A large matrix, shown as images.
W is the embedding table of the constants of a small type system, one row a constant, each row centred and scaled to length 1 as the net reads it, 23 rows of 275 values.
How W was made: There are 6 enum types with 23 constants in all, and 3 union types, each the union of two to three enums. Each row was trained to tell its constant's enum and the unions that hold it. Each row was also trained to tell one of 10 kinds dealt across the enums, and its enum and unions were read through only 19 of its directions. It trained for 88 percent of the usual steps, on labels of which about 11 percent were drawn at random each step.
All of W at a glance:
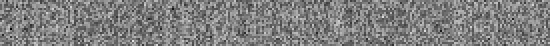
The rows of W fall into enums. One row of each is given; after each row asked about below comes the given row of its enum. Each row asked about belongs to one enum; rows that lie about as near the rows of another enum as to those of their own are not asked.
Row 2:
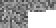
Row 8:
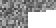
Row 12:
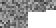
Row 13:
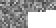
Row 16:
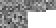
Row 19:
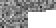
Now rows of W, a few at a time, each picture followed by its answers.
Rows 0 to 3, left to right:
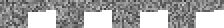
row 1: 2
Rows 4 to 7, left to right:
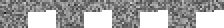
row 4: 13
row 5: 19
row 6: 16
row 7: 16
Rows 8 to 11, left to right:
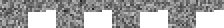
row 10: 19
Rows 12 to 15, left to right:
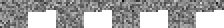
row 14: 13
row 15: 13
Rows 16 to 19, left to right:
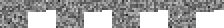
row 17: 16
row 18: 13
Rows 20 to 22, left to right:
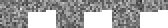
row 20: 16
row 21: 19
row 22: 8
